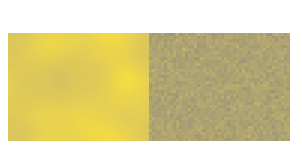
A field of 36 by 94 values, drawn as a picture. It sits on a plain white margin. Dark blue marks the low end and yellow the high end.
It is made of 1 by 2 panels. Panel 1,1: very high, smooth, faint in contrast. Panel 1,2: high, fine-grained, faint in contrast.
